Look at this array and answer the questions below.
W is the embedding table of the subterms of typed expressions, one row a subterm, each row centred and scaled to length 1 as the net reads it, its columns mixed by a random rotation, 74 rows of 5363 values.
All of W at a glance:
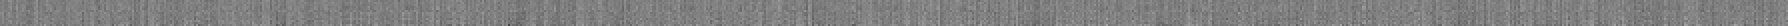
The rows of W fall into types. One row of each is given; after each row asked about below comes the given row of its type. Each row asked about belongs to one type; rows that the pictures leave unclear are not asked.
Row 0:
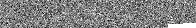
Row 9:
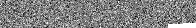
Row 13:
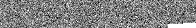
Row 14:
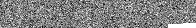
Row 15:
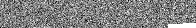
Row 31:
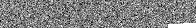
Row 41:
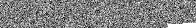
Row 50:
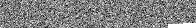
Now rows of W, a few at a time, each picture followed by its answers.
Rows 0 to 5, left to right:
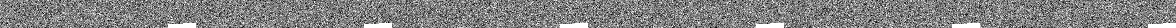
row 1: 9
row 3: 41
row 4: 15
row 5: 14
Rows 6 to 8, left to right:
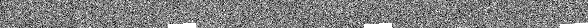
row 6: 14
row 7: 13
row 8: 41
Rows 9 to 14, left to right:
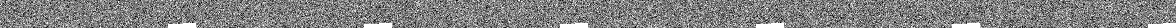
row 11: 15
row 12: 9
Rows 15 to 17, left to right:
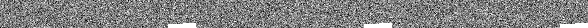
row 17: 0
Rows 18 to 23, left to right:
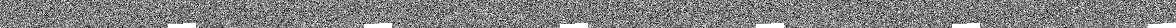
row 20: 0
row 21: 50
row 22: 9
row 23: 41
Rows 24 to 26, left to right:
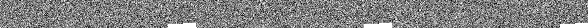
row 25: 13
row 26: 13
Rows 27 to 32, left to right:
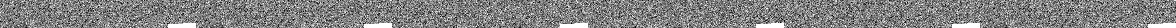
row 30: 9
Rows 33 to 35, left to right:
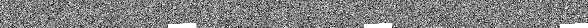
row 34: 14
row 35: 15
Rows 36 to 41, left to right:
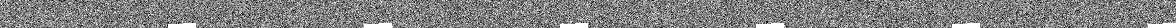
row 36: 9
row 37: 41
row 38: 31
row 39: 0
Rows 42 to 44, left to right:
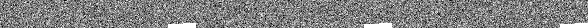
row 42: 9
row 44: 41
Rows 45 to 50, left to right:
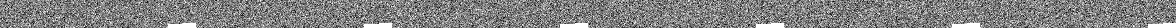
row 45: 41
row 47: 0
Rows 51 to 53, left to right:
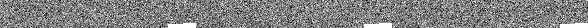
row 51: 0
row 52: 15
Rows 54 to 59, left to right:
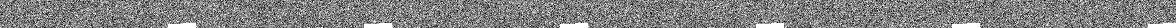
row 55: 31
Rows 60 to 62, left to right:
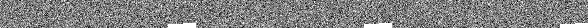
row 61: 9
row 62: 14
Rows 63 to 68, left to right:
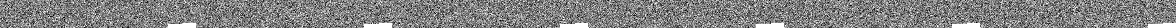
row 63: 41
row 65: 0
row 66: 13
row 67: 50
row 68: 50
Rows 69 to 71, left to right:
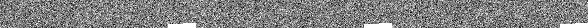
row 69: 14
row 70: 0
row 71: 31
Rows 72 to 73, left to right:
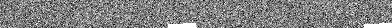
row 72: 14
